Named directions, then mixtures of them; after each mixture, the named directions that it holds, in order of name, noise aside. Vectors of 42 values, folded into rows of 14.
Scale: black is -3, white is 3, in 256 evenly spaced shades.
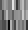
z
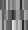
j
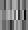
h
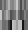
h, j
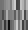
h, z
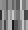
j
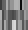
j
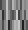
h, j, z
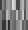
h, z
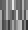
h, j, z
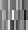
h, j, z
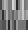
z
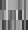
h, j, z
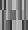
h, j, z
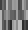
h, j, z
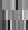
z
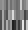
j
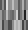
h, j, z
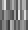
h, z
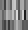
h, z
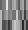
h, j, z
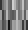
h, j, z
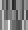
h, j, z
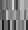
z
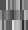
j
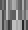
h, j, z
